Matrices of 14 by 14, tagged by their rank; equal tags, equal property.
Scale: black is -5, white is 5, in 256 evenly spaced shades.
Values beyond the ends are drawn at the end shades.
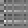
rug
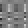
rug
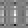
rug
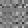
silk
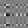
rug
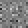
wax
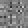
wax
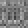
silk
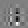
rug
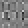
silk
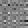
silk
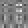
silk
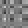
rug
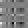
rug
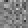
wax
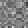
wax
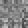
wax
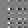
rug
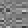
silk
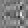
silk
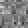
wax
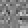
wax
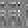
silk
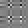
rug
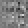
wax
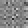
wax
